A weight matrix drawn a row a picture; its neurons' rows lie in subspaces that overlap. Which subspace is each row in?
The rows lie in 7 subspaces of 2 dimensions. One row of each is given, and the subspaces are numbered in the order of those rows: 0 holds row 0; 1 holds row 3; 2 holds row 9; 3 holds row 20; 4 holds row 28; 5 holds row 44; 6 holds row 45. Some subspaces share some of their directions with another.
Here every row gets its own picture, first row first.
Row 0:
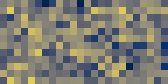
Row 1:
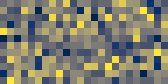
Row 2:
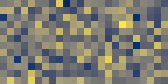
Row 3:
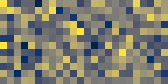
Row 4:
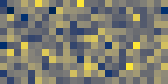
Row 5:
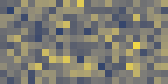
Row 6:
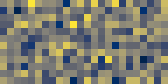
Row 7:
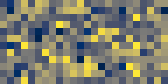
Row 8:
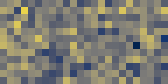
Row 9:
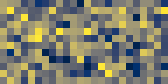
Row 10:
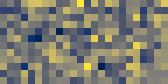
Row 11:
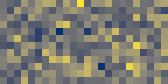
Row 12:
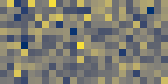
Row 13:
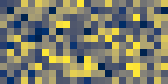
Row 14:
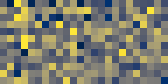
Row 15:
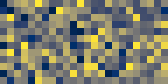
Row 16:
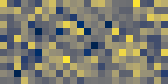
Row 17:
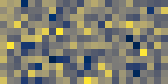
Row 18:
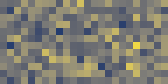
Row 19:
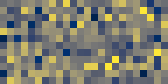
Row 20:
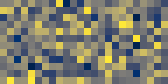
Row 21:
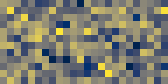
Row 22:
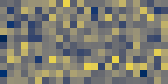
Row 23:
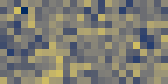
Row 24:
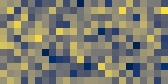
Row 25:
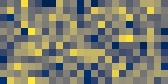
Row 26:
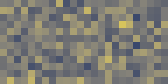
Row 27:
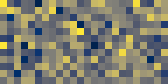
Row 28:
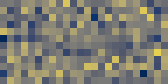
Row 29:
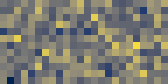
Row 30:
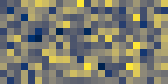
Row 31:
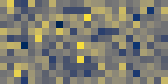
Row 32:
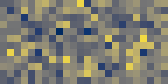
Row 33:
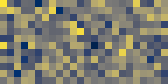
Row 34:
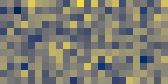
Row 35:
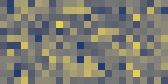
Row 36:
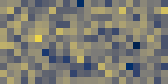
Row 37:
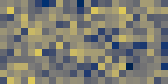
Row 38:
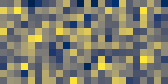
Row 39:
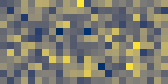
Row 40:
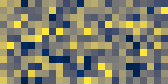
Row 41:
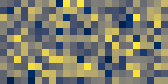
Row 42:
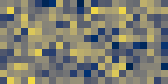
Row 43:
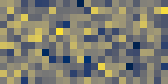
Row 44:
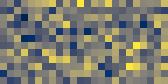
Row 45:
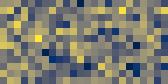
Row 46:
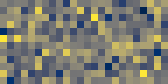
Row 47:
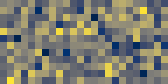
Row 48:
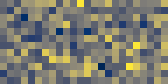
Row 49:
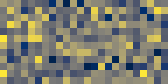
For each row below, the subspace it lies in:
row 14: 5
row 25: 0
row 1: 4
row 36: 6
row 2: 3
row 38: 2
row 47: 4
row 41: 3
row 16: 1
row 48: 5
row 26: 3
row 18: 3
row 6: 2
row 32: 6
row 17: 0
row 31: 5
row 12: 5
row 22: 4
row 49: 4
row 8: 6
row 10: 2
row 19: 4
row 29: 4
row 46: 4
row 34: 2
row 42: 0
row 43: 3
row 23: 6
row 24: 6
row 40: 0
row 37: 0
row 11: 1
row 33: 1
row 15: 1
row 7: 5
